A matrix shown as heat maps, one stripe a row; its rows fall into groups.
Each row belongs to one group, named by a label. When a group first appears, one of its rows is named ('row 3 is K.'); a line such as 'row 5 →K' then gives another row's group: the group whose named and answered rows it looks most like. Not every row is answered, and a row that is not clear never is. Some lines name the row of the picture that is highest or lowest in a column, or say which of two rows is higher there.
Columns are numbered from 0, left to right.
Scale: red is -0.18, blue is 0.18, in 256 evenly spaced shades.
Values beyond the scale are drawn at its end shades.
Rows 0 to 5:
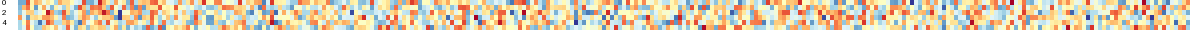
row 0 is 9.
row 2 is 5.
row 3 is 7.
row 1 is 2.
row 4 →5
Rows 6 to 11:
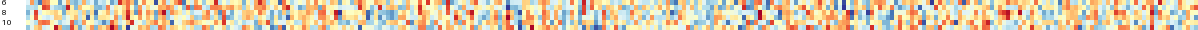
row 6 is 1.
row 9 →5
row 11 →5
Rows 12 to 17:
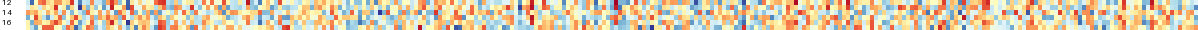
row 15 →5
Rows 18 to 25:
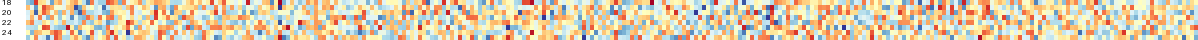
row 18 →9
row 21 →2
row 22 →1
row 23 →9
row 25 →5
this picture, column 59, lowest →23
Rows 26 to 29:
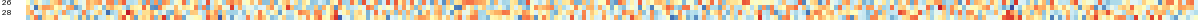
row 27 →7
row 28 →1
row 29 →1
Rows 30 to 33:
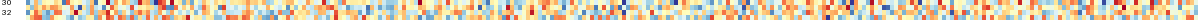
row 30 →5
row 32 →5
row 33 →2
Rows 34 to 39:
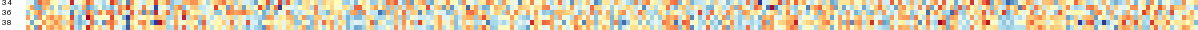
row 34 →9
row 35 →1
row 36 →2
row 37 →7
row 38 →7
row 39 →7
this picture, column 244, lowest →36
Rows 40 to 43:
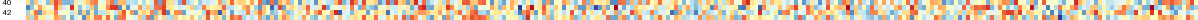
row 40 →2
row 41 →5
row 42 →1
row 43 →2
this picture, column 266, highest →40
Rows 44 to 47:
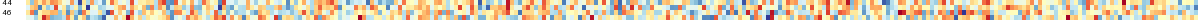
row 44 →7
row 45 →1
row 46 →1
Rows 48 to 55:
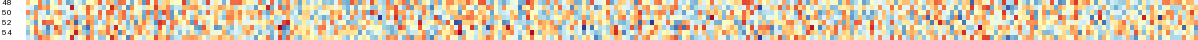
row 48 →2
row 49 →9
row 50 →2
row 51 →2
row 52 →7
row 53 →5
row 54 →5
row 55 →9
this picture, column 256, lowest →48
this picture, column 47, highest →53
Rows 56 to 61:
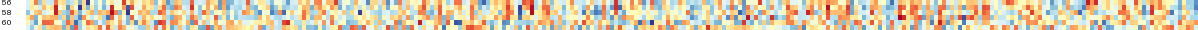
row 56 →1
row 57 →1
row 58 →5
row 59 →1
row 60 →7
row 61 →2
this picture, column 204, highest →60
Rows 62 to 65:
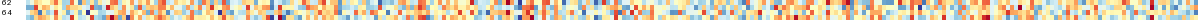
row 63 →9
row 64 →1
